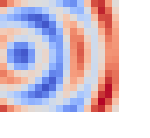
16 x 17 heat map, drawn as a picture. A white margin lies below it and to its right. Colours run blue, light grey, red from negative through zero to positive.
Rings: centred on the middle left. Calmest part: middle right. Odd rows or columns: none. Ninth with the lowest average: bottom middle.
